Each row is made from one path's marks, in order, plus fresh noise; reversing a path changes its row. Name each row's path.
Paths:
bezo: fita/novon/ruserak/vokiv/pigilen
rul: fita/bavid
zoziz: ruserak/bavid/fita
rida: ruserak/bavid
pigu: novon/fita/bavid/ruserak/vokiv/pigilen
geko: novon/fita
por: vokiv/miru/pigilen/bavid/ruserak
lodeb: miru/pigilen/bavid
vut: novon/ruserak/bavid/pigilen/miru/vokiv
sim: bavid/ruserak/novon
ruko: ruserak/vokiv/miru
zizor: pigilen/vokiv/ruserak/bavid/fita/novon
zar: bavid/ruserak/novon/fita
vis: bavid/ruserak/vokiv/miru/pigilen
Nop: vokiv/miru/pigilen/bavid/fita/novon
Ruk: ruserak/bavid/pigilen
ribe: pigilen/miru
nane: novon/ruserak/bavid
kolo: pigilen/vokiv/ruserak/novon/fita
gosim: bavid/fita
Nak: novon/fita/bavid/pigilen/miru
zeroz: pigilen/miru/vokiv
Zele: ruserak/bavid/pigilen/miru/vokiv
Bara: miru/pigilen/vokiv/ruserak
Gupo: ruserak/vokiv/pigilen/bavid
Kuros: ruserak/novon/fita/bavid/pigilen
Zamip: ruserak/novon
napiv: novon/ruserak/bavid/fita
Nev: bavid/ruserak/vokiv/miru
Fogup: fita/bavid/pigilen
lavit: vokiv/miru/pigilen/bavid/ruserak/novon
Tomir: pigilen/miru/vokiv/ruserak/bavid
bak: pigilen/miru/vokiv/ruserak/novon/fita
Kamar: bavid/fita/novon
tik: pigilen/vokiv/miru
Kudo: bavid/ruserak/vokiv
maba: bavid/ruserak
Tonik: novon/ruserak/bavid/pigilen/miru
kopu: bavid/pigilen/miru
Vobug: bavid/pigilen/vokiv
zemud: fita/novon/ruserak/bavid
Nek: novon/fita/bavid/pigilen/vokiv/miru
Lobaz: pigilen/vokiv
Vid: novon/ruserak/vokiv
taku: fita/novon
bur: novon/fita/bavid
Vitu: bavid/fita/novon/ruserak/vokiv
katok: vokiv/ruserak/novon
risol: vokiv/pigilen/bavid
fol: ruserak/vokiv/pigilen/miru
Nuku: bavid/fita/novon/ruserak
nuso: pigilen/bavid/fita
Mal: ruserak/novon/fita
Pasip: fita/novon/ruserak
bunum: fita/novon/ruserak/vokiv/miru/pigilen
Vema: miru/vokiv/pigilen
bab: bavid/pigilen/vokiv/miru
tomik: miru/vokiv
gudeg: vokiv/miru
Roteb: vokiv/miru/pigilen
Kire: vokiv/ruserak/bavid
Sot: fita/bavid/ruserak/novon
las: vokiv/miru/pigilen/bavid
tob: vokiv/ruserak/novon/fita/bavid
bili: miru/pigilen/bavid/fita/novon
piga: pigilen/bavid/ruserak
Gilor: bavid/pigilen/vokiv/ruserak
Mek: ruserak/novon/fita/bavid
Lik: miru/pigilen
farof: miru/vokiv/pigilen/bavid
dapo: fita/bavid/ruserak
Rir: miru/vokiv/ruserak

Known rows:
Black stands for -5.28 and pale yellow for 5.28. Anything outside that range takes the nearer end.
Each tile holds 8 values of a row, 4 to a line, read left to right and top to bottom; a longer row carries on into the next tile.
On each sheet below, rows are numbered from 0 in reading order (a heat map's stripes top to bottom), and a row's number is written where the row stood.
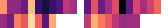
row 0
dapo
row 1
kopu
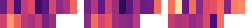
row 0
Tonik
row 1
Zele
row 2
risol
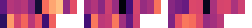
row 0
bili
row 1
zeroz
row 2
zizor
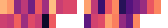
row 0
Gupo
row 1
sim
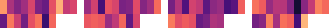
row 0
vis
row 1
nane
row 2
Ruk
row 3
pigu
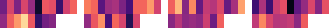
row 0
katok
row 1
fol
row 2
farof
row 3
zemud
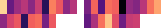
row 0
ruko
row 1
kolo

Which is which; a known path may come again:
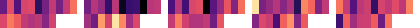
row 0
Tonik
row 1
rul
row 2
zemud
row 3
ruko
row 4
lavit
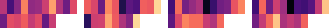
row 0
zoziz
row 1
zar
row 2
Nak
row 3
Kuros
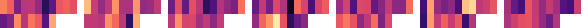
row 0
pigu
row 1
piga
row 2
vut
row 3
katok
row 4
nane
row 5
lodeb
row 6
rida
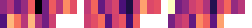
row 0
ribe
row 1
bezo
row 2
Nev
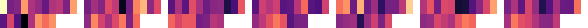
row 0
gudeg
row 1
Nuku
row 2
Ruk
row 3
Rir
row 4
Vema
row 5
Nek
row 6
Zele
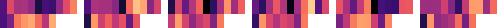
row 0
bur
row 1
bili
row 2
Pasip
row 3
Kamar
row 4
Sot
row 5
Nop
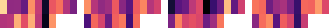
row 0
Kudo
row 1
vis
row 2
taku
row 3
fol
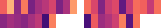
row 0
farof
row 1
por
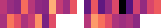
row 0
napiv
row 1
kopu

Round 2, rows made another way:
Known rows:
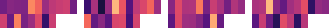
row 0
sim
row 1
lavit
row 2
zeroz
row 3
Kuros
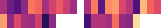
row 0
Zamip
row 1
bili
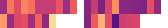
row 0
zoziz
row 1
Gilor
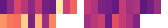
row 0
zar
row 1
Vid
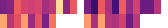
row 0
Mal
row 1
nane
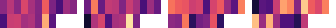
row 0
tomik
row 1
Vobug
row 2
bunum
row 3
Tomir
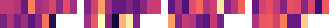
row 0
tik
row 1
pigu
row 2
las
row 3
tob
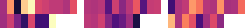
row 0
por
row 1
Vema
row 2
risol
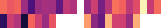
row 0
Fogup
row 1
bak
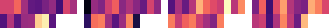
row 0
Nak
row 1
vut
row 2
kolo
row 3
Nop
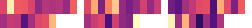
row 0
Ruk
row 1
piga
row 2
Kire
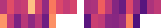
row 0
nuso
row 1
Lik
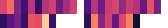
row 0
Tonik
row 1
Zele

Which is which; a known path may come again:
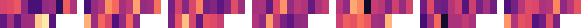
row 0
Nak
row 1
risol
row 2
Gilor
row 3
Rir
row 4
bur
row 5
Kudo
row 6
lodeb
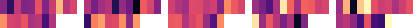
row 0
geko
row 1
Nuku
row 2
taku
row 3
katok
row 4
por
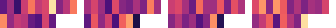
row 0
las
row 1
bab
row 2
tik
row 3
maba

